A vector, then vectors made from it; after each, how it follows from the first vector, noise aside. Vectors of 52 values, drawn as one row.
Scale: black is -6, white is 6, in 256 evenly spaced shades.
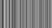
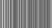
sign-scrambled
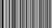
scaled up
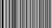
scaled up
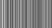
sign-scrambled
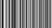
scaled up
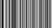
scaled up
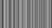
sign-scrambled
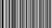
scaled up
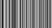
scaled up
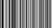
scaled up
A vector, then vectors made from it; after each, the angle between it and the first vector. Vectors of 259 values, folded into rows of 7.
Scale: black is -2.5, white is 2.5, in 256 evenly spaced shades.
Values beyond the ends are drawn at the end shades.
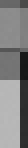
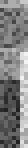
nearly opposite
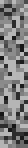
orthogonal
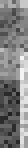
nearly opposite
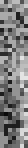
partly opposed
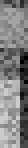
nearly parallel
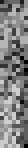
partly aligned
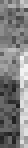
nearly opposite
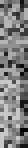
partly aligned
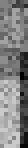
nearly parallel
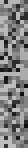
orthogonal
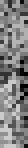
partly aligned
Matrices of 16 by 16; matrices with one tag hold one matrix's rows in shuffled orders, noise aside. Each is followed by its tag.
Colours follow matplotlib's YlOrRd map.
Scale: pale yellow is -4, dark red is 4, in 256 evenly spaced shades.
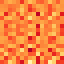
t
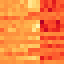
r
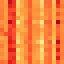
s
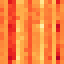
s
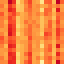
s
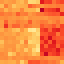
r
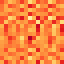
t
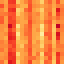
s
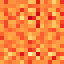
t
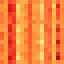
s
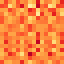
t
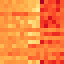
r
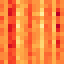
s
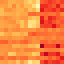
r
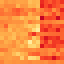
r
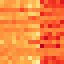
r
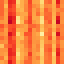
s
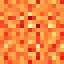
t
